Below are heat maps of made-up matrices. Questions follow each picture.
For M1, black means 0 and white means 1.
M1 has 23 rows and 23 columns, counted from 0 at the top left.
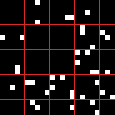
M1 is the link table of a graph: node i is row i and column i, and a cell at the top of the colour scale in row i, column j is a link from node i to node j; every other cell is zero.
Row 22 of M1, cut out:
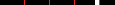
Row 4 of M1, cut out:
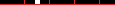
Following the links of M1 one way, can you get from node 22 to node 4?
yes
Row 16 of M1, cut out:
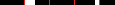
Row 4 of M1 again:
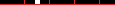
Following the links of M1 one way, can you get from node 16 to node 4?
yes
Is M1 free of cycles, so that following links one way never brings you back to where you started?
no
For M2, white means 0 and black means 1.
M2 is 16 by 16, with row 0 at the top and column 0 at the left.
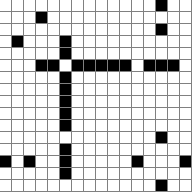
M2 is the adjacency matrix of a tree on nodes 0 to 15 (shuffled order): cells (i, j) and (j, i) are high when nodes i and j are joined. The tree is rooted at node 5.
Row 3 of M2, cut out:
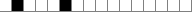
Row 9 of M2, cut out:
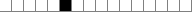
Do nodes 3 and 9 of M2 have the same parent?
yes
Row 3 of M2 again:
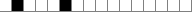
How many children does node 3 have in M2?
1
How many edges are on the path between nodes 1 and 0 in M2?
4
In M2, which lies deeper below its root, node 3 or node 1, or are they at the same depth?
node 1
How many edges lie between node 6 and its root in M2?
1
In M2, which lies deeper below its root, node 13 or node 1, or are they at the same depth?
node 1
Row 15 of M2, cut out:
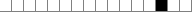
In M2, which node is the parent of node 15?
13
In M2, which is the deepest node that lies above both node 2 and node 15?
13
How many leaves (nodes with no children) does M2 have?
13
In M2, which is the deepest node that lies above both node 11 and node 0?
13
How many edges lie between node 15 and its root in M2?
2
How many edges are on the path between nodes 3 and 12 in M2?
2
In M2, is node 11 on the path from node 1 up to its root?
no
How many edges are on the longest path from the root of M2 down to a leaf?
2
